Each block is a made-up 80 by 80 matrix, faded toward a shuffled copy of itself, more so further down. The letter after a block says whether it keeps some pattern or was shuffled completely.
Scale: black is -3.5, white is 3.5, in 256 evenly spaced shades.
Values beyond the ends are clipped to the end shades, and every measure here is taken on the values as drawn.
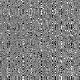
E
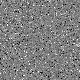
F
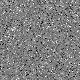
F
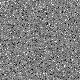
F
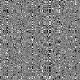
E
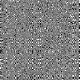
E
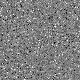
F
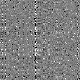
E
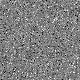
F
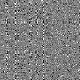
E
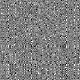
E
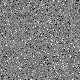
F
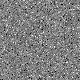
F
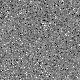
F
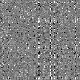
E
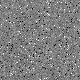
F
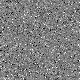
F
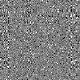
E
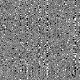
E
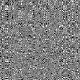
E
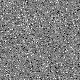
F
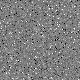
F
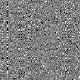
E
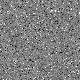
F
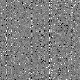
E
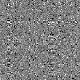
E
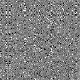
E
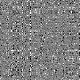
E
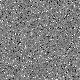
F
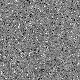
F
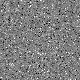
F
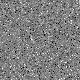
F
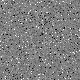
F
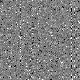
E
